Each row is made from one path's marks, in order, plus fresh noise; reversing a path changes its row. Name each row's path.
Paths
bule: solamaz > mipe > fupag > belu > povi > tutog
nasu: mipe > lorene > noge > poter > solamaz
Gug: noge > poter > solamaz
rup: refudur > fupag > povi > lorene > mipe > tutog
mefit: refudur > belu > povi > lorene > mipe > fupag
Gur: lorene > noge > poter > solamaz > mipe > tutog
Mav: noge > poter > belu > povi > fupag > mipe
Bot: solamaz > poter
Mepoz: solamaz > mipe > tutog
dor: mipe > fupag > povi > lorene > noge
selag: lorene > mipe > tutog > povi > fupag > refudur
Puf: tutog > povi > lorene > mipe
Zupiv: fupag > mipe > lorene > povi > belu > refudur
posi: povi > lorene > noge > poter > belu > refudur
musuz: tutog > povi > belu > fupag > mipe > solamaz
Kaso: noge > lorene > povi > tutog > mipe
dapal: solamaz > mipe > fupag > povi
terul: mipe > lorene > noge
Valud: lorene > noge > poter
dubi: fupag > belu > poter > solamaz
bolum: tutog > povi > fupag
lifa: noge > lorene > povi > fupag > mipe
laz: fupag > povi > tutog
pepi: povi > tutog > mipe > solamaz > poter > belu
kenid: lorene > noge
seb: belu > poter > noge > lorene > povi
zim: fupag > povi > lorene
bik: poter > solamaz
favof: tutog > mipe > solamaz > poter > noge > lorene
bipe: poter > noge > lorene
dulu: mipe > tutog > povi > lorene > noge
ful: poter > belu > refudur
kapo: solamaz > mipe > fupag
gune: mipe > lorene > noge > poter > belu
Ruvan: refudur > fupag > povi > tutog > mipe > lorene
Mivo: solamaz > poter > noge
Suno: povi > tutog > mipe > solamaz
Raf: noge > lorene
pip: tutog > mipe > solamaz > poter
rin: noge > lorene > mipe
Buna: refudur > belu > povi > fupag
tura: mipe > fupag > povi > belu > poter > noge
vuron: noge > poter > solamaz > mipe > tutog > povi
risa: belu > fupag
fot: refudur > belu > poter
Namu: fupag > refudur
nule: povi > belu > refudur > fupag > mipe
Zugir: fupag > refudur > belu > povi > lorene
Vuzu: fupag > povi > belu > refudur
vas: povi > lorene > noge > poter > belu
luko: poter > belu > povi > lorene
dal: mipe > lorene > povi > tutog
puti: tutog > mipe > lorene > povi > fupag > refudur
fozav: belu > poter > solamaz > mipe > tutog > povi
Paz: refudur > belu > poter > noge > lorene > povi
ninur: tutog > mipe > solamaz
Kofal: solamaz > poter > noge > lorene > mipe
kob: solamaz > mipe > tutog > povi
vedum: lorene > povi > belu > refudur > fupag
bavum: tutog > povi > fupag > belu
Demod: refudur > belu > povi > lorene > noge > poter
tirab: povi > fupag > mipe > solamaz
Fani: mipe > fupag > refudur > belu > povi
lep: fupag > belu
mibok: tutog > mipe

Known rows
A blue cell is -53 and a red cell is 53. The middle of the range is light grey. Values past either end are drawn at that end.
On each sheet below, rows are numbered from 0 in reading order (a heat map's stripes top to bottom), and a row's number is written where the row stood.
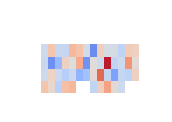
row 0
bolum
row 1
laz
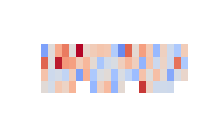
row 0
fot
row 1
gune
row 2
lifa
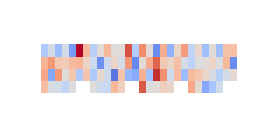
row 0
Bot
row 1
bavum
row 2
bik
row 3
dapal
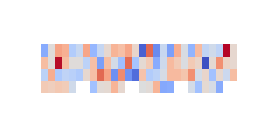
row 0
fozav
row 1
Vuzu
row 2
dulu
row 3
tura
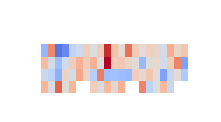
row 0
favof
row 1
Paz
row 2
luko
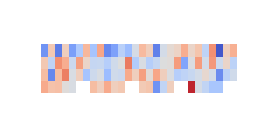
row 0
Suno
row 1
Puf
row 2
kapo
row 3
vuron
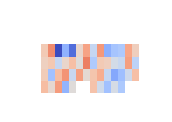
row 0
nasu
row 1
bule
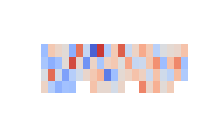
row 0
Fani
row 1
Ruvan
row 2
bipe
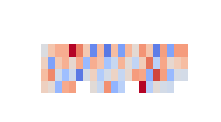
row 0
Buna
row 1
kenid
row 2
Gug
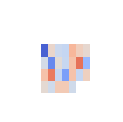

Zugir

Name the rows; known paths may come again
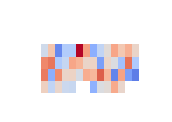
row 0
Mivo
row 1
Vuzu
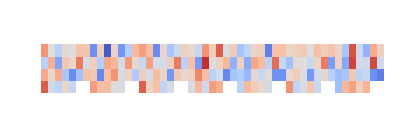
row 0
Mav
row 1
Suno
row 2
rin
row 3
risa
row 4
pepi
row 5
luko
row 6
vas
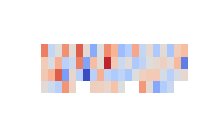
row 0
ful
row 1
fozav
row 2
dapal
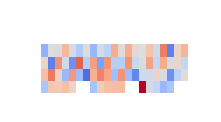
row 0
Zupiv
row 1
Namu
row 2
vuron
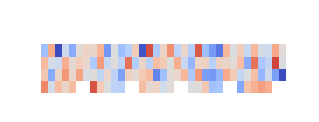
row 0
ninur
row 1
Kaso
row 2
Ruvan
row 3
dal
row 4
posi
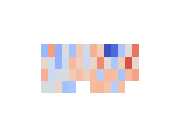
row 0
dor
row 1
Kofal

